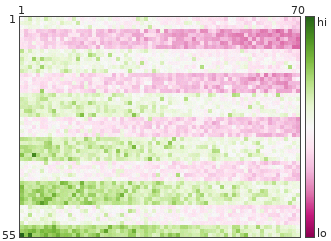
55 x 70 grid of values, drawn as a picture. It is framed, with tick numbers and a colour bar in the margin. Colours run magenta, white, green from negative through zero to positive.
Average level on the scale: 50%. Slope: up to the bottom left. Stripes: horizontal, repeating 5 times. Ninth with the highest average: bottom left. Ninth with the lowest average: top right.
